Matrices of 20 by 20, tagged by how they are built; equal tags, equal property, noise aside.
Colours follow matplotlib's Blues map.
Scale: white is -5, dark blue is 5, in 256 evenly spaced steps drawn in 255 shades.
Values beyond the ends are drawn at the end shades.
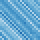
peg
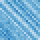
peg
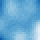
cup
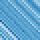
peg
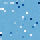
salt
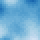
cup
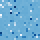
salt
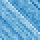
peg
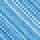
peg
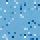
salt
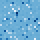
salt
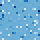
salt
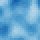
cup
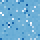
salt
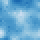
cup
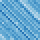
peg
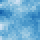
cup
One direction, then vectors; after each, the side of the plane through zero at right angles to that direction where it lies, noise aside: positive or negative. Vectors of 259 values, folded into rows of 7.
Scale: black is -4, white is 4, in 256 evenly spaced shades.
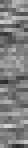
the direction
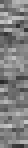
positive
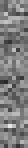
positive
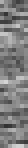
negative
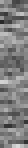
negative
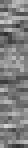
positive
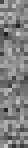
positive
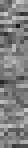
positive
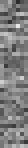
negative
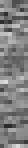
negative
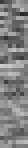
positive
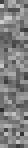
positive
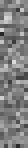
positive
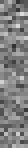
negative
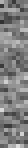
negative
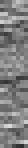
positive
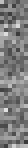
negative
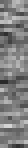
positive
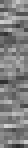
positive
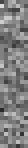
positive
